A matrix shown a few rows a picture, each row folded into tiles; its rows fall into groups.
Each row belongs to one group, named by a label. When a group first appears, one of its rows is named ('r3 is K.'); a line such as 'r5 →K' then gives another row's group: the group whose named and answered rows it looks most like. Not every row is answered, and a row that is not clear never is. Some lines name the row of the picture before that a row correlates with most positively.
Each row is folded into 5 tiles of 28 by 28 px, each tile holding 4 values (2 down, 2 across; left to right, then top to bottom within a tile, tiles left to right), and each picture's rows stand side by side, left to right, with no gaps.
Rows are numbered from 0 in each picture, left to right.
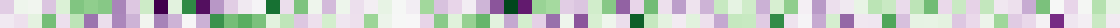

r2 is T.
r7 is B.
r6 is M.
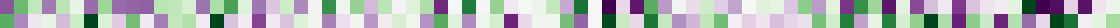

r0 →T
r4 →T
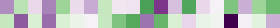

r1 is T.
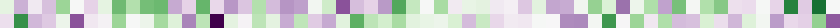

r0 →B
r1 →B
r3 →B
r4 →M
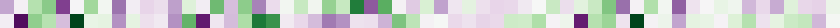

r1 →M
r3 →B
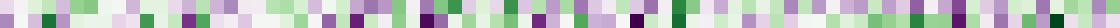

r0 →M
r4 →B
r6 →T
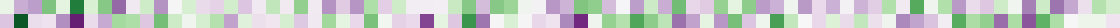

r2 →T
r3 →M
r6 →M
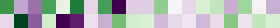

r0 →M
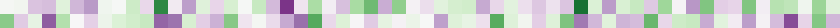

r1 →T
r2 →M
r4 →T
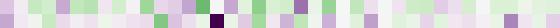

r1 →B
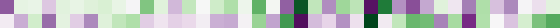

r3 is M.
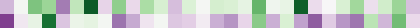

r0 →M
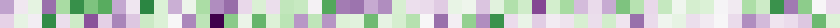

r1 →B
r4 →B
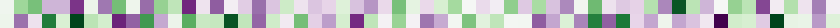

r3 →M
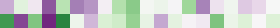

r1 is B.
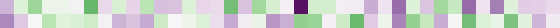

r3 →T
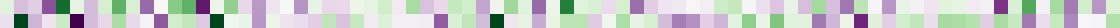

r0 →B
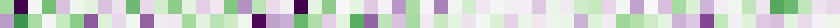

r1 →M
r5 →M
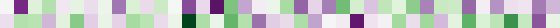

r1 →T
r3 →T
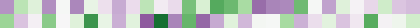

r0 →T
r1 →M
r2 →T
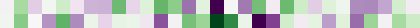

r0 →B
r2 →B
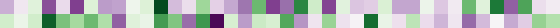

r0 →T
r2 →T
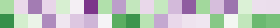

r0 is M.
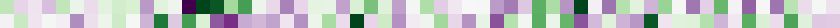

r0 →B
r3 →B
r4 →T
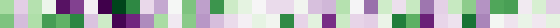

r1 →M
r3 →M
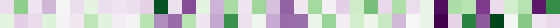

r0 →T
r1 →T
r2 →M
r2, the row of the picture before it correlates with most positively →3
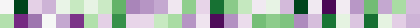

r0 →T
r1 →M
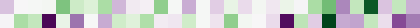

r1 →T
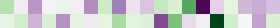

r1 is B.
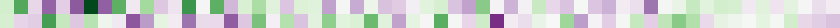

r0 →T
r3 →B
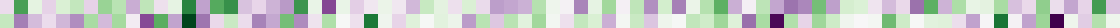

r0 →T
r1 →M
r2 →T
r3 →B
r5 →B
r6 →T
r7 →B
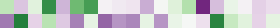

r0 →M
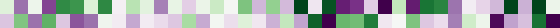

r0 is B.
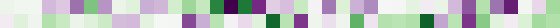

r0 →T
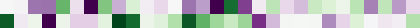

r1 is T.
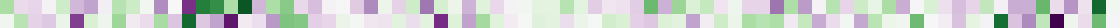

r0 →B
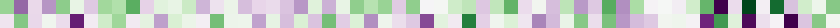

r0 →B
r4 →M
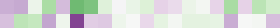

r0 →M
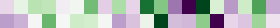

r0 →M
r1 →B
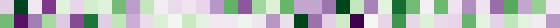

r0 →T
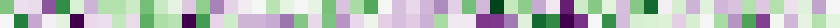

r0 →B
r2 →M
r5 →M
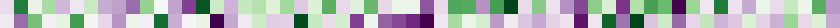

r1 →B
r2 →M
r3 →M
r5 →T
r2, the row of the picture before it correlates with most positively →2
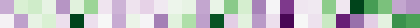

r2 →M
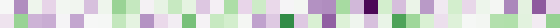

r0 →B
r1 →M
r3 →T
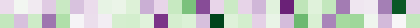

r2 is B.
